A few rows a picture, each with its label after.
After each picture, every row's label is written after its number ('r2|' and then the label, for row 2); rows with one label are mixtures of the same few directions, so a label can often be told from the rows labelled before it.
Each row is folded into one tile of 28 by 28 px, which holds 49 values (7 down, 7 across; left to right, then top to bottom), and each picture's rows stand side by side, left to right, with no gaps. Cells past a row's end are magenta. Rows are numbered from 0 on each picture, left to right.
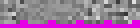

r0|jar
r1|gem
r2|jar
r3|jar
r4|jar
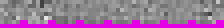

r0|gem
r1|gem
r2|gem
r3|gem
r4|jar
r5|jar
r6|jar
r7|jar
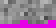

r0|jar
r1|gem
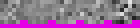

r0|gem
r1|gem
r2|jar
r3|gem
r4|gem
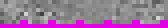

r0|jar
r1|jar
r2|jar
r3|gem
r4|jar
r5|gem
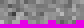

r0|jar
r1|jar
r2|gem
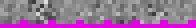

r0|gem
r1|gem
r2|jar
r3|gem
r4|gem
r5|jar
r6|gem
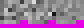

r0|jar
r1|jar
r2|gem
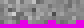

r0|jar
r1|jar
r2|gem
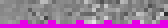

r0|gem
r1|gem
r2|jar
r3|gem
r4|jar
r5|jar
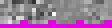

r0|gem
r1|jar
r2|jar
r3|gem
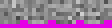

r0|gem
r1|jar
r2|jar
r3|jar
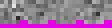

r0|gem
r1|jar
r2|jar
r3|jar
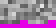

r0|jar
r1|gem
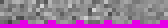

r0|gem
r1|gem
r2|gem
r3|jar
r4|gem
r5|jar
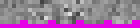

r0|gem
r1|gem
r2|jar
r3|jar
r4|gem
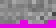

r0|gem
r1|jar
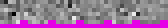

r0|jar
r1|gem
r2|gem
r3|jar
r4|jar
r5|jar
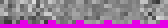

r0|gem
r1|gem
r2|gem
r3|jar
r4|jar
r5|gem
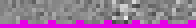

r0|gem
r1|jar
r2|jar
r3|gem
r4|jar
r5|jar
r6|jar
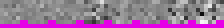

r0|gem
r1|gem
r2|gem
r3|gem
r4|gem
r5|gem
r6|gem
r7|gem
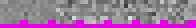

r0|jar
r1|gem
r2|gem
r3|gem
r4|gem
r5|jar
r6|gem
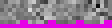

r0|gem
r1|gem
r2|gem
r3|gem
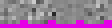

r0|jar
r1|jar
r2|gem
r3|gem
